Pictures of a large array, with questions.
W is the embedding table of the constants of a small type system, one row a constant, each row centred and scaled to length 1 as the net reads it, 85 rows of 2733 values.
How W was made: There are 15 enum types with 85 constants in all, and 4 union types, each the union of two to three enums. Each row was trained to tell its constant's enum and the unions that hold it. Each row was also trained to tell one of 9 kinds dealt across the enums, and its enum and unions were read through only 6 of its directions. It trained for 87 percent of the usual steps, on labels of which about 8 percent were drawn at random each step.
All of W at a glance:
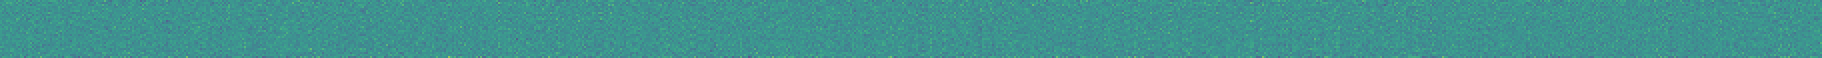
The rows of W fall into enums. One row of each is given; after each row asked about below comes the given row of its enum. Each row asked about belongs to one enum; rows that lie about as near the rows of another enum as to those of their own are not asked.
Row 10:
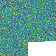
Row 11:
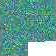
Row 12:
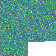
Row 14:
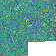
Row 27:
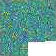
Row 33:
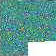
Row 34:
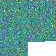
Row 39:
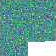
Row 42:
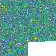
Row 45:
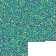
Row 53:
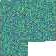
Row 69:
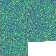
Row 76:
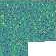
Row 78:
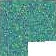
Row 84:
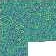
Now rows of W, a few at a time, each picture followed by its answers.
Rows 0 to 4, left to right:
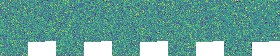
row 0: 39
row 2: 34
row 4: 27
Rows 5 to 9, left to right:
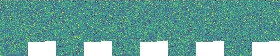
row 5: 84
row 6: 39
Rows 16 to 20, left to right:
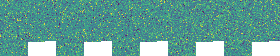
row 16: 14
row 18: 53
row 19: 34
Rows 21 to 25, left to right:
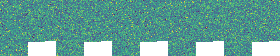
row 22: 76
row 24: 45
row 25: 39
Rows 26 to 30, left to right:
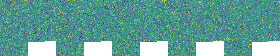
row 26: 10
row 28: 53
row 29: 27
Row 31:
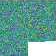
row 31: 84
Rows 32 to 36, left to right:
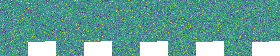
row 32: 33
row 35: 76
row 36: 12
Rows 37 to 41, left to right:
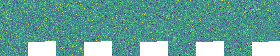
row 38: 78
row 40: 34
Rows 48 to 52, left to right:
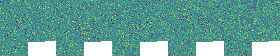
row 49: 11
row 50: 76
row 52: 42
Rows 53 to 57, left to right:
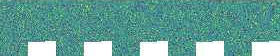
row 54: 27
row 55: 45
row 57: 45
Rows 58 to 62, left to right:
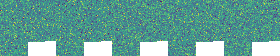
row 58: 33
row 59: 69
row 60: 42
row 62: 10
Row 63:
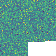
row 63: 27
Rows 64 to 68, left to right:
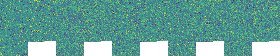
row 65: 78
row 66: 42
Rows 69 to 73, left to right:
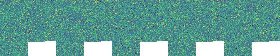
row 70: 78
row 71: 76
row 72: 33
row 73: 45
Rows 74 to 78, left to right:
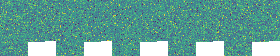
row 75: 33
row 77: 39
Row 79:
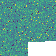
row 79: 53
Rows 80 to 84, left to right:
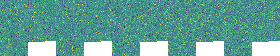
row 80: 10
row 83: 34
